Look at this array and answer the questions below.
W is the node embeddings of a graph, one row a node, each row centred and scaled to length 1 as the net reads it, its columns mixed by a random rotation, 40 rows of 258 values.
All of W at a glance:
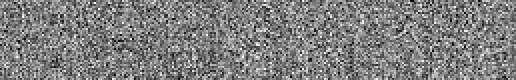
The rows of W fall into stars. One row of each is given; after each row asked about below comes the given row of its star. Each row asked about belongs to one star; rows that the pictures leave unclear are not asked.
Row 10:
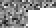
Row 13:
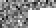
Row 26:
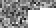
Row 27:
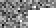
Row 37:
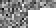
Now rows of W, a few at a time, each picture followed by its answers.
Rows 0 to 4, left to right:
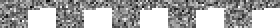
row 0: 37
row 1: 13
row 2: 37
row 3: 26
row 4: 10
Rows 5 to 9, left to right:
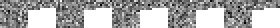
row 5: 27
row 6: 13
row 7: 10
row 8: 10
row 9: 26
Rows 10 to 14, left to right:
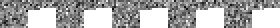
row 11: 10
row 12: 13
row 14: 37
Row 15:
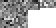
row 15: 37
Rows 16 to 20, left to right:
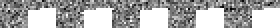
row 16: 27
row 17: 10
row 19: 37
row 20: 13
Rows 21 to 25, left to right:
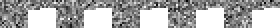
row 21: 27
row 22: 37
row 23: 13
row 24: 10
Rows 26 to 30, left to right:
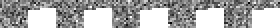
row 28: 27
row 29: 27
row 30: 10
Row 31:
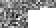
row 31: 26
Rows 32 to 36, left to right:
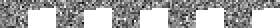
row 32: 13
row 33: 10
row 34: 37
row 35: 27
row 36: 37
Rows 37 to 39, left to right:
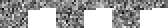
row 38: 26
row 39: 26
